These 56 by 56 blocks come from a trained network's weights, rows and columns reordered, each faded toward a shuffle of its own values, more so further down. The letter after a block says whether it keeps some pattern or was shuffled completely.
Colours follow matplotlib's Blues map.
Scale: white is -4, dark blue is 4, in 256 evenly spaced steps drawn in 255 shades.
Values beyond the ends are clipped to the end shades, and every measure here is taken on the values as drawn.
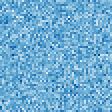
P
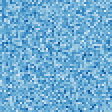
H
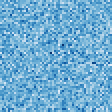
P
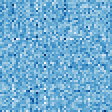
P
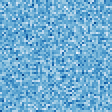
H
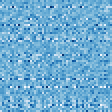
P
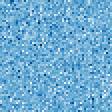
H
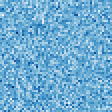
P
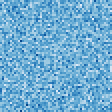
H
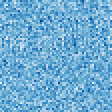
P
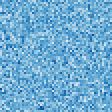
P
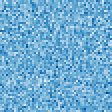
H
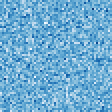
P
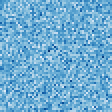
H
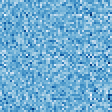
P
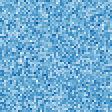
H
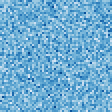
H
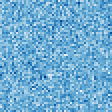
P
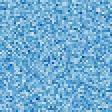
H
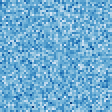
H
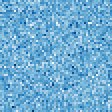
H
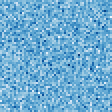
H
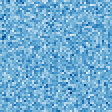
H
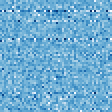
P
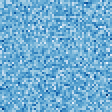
H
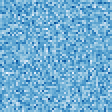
P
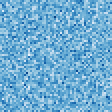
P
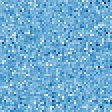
H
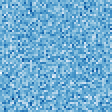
P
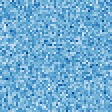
H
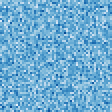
H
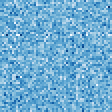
P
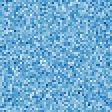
H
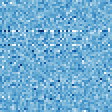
P
